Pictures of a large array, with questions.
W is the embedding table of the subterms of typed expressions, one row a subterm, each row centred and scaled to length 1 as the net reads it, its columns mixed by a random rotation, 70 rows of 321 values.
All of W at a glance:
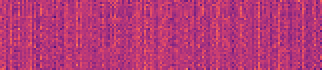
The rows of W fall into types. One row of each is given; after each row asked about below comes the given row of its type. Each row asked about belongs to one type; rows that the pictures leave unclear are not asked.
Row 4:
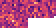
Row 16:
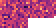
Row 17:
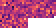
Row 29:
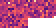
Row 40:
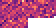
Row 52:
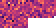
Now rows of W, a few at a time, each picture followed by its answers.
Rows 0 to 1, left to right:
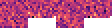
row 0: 16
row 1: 4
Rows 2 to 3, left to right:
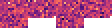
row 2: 29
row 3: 16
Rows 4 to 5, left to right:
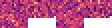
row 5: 40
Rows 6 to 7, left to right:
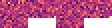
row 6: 52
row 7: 16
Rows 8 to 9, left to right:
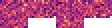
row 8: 40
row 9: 40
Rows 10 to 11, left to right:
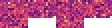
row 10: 29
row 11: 40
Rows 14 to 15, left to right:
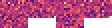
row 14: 52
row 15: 29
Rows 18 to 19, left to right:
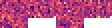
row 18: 4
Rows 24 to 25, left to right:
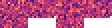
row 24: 52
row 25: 17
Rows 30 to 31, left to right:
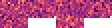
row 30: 52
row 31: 17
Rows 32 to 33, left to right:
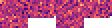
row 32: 16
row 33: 40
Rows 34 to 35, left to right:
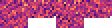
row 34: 40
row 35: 52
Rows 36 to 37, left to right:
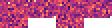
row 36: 29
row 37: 17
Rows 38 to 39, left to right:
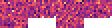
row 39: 52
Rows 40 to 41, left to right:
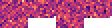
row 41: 4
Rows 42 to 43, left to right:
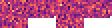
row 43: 17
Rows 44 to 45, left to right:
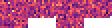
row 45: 17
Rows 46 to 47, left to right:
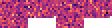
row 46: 16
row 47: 29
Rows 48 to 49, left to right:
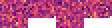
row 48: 4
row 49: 40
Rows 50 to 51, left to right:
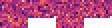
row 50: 40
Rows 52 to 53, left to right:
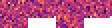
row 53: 4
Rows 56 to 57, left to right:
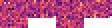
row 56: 29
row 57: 40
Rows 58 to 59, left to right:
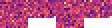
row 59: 29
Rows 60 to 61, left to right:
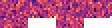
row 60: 52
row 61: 17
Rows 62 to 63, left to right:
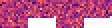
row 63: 17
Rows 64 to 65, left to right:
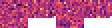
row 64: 29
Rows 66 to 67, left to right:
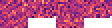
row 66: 40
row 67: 17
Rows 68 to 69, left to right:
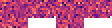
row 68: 17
